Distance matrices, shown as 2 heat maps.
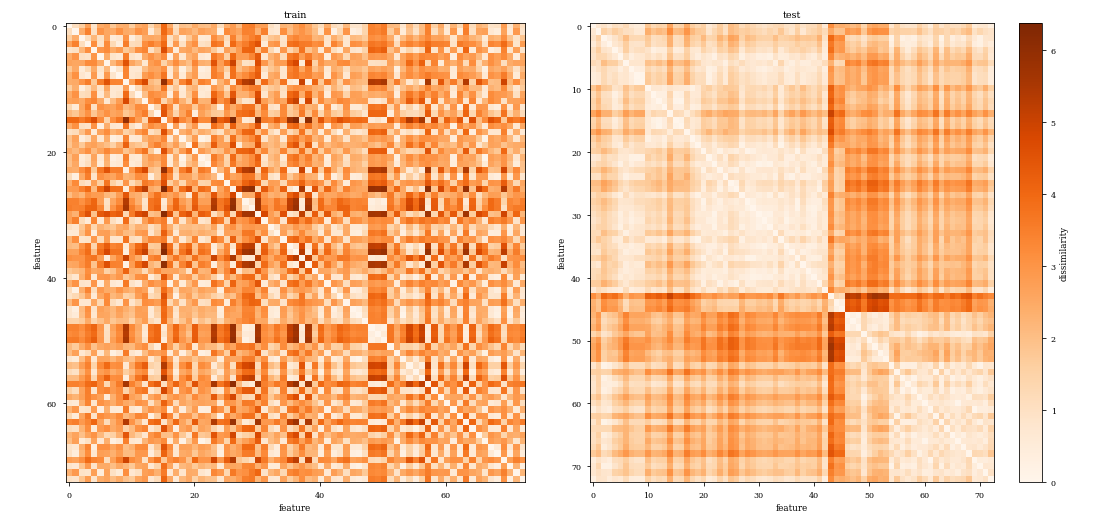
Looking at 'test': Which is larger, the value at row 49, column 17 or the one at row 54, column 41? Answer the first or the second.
the first
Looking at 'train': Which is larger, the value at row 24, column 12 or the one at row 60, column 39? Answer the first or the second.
the first
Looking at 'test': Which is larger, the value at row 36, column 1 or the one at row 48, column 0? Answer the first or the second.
the second
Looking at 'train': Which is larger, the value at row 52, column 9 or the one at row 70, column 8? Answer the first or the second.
the first
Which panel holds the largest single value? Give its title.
train
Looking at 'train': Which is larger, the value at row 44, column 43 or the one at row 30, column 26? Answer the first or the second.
the first
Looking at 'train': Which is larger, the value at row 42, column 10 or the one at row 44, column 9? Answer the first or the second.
the second
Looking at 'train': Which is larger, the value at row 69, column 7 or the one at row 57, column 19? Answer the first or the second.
the first
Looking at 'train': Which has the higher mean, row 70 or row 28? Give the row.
28
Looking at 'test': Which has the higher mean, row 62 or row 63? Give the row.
62
